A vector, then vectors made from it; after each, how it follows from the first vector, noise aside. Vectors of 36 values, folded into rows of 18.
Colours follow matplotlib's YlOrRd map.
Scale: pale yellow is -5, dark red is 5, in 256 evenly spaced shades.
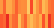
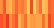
copied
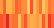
copied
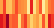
scaled up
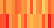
copied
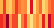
scaled up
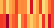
scaled up
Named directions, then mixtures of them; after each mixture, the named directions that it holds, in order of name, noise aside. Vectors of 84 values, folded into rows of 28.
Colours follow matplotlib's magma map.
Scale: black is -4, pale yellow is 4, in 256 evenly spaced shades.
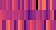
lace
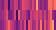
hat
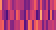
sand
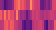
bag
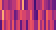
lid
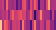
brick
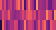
brick, lace, lid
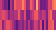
bag, hat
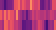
bag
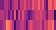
hat, lace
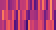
hat, lace, lid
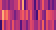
lid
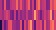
brick, hat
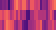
bag, hat, lace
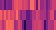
bag, lace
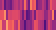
bag, brick, lace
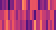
bag, brick, hat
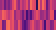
bag, lace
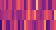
brick, lace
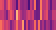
brick, hat, sand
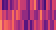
bag, brick, sand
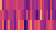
lace, lid, sand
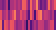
bag, brick, hat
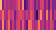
lid, sand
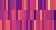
brick, hat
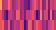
sand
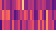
lid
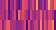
brick, hat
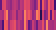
sand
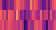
bag, sand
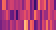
bag, brick, sand
